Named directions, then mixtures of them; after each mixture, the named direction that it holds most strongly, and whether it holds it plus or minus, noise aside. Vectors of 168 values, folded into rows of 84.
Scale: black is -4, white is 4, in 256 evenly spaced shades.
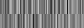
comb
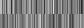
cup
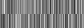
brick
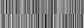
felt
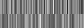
cup, plus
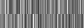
comb, minus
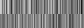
cup, plus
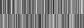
cup, minus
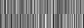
felt, minus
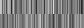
cup, plus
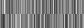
brick, plus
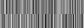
felt, plus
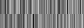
comb, plus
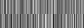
felt, minus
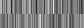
cup, plus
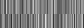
felt, minus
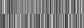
brick, plus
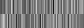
cup, minus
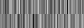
comb, plus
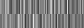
comb, minus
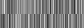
brick, plus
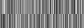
brick, plus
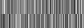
brick, plus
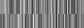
comb, minus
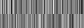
cup, plus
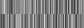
brick, plus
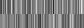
cup, minus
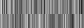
cup, plus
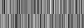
brick, minus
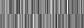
comb, minus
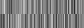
brick, plus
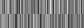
comb, minus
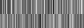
cup, minus
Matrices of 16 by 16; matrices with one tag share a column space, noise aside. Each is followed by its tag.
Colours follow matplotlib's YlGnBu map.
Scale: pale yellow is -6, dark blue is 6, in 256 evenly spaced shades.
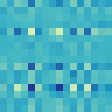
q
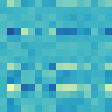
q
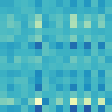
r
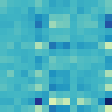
r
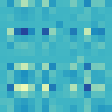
q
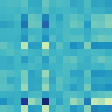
r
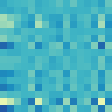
r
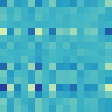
q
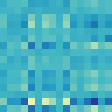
r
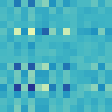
q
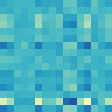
r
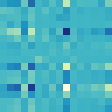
q
